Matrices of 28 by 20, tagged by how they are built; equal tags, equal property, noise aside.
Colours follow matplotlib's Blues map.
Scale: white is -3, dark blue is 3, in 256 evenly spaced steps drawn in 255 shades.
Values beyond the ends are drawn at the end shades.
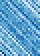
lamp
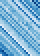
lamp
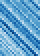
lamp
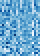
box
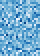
box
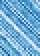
lamp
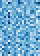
box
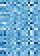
box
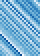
lamp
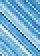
lamp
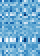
box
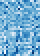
box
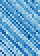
lamp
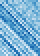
lamp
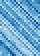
lamp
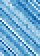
lamp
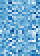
box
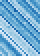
lamp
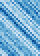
lamp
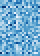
box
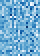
box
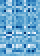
box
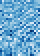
box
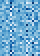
box
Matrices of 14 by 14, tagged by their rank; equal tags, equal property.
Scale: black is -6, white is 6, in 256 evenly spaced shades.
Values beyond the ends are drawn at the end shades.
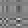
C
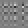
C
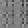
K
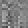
K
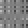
C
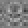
K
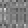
K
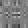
K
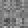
K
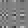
C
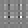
C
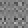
K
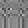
K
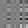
C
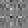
K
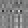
K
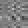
K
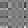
C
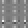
C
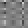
C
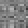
K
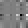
C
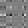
C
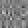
K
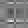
C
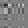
C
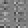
K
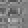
K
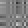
C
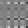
C
